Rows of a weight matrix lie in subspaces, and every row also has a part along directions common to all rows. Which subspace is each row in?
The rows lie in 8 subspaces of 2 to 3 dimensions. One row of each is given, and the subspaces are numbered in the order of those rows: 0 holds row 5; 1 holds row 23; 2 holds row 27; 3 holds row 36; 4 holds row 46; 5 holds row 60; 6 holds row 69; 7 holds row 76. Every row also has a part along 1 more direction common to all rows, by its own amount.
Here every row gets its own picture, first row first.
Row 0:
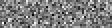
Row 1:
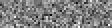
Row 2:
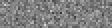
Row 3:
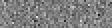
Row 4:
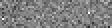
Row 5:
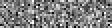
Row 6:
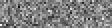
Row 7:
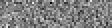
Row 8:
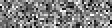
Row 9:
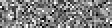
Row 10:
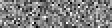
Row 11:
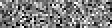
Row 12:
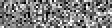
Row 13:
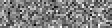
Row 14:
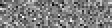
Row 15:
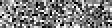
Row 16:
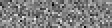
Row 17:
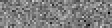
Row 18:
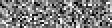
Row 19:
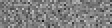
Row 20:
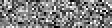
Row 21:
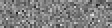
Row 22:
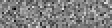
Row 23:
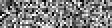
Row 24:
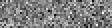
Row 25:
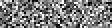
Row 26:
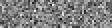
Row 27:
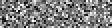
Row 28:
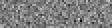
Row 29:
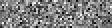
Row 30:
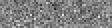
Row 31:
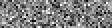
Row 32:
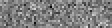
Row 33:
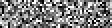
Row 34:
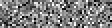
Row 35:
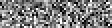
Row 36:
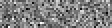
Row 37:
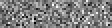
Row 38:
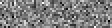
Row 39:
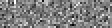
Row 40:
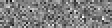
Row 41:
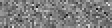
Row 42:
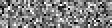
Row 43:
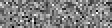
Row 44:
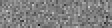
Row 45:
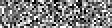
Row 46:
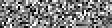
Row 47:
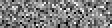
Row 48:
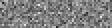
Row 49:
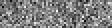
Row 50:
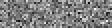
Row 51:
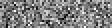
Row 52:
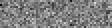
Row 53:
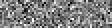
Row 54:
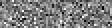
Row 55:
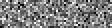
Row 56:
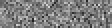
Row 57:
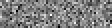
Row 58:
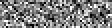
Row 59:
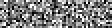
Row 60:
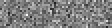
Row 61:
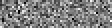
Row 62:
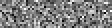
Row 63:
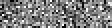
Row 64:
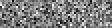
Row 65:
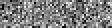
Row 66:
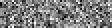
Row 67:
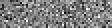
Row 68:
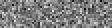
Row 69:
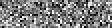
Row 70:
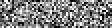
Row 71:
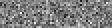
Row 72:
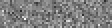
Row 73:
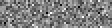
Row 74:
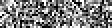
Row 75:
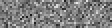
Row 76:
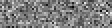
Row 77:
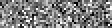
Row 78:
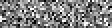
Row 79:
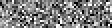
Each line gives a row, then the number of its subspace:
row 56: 2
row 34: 6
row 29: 4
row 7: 3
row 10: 4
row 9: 2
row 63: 1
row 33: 4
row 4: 7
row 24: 5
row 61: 2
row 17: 3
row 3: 0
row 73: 4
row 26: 4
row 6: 5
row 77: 6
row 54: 1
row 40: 5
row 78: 6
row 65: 1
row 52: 6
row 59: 5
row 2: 0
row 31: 3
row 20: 7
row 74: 1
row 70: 7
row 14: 6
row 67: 1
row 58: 2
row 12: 3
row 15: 1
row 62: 7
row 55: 2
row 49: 1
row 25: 6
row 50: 5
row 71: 3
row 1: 7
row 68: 7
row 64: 6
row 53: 2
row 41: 3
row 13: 5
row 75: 6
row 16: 6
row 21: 0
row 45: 4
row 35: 6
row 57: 2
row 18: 0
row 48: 0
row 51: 3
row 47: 2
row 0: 4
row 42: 4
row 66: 3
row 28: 2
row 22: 7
